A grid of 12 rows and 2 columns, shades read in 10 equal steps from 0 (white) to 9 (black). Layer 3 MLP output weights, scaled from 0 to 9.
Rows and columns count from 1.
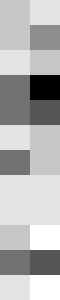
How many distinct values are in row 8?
1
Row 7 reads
5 2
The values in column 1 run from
1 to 5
